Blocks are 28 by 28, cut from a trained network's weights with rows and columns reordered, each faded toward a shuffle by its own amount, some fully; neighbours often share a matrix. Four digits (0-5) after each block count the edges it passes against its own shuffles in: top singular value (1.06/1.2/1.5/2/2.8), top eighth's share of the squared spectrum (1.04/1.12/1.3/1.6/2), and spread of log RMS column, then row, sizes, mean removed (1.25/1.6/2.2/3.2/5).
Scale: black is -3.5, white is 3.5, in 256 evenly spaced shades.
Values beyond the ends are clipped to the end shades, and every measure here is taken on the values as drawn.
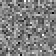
0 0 0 1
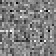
3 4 1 2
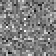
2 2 0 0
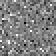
0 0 0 0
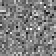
2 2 0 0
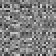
4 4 0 3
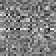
4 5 0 2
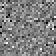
2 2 0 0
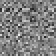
3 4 0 2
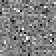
0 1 0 0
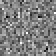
2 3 0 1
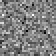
1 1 0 0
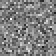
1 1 0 0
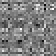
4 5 2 2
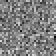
1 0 0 0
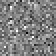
2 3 0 0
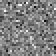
0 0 0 0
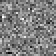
2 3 0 0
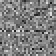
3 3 0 1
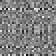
4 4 0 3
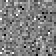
0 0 0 0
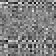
4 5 0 3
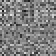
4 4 0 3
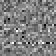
3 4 0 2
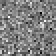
1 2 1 0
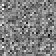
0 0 0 0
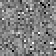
1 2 0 0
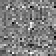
2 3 1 2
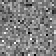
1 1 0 0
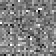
3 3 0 2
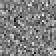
2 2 0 0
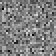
0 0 0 0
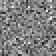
1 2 0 0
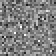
0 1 0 0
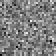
0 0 0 0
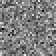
1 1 0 0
